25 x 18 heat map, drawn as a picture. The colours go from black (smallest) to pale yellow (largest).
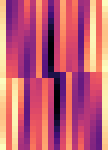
It looks the same turned upside down. Streaks run downward. No overall slope runs across the table.
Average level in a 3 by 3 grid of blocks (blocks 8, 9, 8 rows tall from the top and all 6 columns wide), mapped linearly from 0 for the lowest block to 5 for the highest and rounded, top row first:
225 | 404 | 522
